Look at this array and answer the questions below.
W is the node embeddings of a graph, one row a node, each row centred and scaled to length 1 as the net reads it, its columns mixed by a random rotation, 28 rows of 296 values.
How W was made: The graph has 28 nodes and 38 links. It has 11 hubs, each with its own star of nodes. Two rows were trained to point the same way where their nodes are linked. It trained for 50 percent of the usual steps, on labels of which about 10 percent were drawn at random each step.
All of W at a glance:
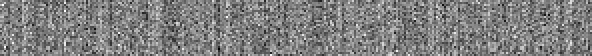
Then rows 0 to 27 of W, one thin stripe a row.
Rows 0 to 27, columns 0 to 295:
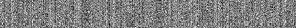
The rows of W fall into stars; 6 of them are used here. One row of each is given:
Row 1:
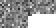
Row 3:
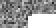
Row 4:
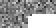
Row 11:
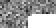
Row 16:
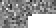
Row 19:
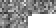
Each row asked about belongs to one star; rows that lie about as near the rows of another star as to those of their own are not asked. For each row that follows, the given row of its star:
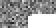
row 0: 11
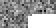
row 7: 4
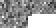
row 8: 3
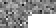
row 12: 4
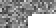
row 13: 19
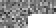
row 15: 11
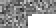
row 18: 19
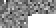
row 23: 1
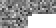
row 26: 16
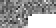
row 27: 3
